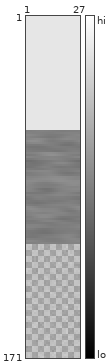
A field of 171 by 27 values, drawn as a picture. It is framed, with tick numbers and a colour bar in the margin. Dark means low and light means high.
It is made of 3 by 1 panels. Panel 1,1: very high, flat. Panel 2,1: middling, streaked across, faint in contrast. Panel 3,1: high, checkered.
